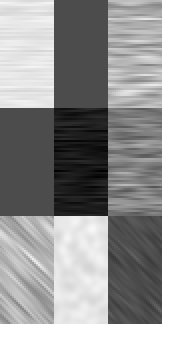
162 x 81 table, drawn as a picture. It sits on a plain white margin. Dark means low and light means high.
It is made of 3 by 3 panels. Panel 1,1: very high, streaked across, faint in contrast. Panel 1,2: low, flat. Panel 1,3: high, streaked across. Panel 2,1: low, flat. Panel 2,2: very low, streaked across, faint in contrast. Panel 2,3: middling, streaked across. Panel 3,1: high, slanting down to the right. Panel 3,2: very high, blotchy, faint in contrast. Panel 3,3: low, slanting down to the right, faint in contrast.
